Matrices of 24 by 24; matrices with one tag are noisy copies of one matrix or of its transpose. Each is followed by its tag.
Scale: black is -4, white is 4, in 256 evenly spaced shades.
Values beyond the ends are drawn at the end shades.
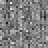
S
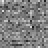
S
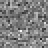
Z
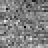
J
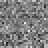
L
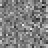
L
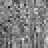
J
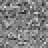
Z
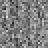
Z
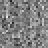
Z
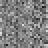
L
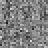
S
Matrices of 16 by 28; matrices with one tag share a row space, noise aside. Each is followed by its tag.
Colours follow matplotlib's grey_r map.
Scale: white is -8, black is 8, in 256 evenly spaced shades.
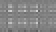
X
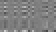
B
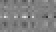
B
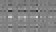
X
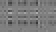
X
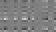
B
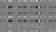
X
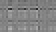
X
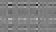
X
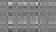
X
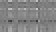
X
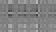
X
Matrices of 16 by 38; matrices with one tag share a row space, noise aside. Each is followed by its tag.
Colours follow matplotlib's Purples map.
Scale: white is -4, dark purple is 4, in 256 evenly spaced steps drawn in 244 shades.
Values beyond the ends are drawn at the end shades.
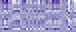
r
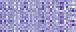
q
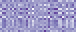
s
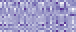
q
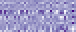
q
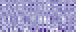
s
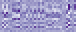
r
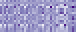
q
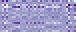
r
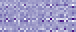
q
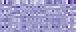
r
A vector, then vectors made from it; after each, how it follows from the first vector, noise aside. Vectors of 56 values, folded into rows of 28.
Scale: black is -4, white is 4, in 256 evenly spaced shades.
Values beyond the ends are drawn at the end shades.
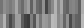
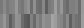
shrunk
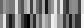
scaled up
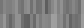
shrunk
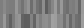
shrunk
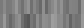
shrunk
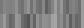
shrunk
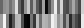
scaled up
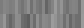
shrunk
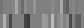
partly zeroed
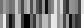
scaled up
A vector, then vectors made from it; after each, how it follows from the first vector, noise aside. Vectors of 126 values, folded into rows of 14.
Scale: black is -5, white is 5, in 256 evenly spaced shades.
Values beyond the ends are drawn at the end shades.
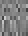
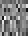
scaled up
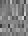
reversed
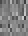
reversed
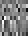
scaled up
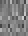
reversed
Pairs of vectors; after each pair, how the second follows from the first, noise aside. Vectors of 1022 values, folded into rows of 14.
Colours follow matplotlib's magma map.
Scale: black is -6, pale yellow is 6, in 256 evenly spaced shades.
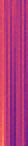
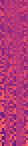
sign-scrambled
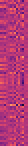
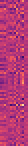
negated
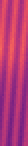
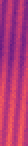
negated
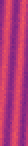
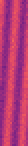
negated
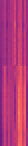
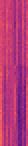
negated
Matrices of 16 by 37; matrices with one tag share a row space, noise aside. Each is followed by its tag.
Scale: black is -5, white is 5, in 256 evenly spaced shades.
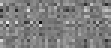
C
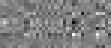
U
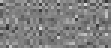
C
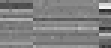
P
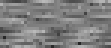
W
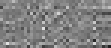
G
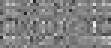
G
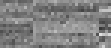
P
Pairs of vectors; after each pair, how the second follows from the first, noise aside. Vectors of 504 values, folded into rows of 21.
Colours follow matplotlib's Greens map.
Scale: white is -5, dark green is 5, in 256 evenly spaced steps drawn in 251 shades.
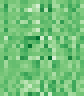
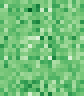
negated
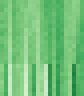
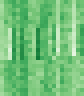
wrapped around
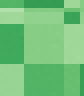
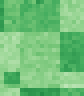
reversed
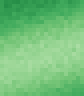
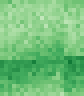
wrapped around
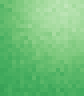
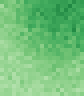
negated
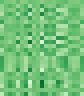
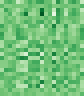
reversed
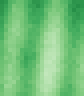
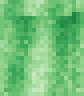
wrapped around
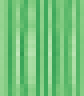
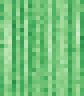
wrapped around
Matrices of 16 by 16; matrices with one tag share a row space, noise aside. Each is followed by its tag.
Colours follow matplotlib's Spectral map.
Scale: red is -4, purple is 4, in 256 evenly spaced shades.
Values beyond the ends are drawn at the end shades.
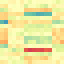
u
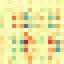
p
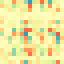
p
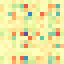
p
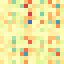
p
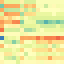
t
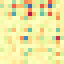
p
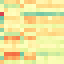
t
